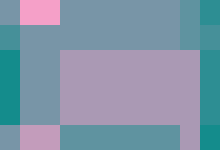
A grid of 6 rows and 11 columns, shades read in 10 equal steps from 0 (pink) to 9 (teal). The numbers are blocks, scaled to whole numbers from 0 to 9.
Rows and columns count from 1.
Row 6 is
5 2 2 6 6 6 6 6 6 3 9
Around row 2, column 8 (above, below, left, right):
5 3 5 5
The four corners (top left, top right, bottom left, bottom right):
5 8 5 9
